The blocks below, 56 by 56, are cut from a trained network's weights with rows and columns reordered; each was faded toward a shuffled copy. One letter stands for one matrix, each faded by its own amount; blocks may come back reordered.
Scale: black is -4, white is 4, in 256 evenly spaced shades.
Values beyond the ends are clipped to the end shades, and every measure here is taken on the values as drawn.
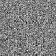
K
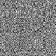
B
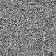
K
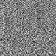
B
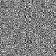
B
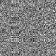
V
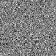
K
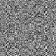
V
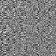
V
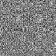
B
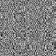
V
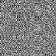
V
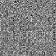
B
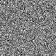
K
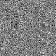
K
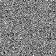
K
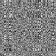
V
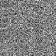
B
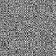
V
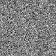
K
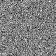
K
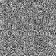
B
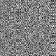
V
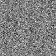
K
